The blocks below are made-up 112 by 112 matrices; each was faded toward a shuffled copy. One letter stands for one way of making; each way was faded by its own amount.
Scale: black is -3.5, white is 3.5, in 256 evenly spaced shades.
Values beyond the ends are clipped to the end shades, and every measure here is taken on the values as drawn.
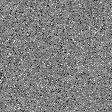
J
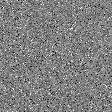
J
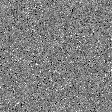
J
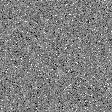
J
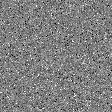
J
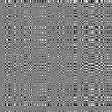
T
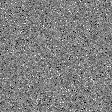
J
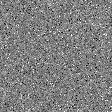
J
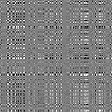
T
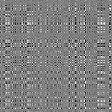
T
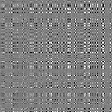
T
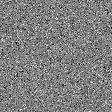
J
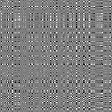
T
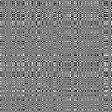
T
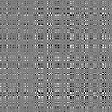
T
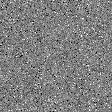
J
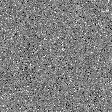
J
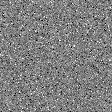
J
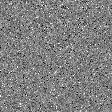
J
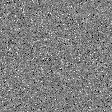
J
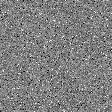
J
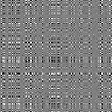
T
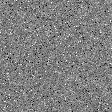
J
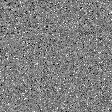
J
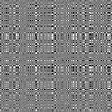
T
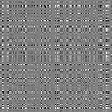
T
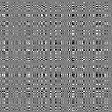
T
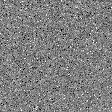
J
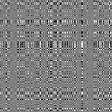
T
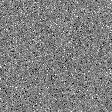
J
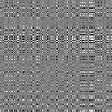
T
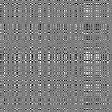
T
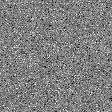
J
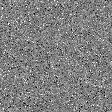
J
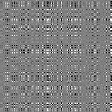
T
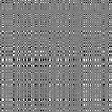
T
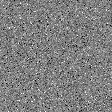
J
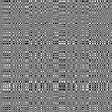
T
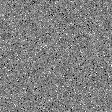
J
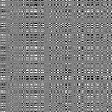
T
